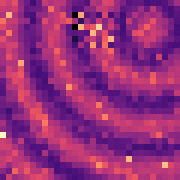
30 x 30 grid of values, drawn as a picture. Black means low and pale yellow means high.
Mirror symmetry: none. Slope: none. Roughest part: top middle. Odd rows or columns: none. Odd patch: rougher, in the top middle. Rings: centred on the top right.
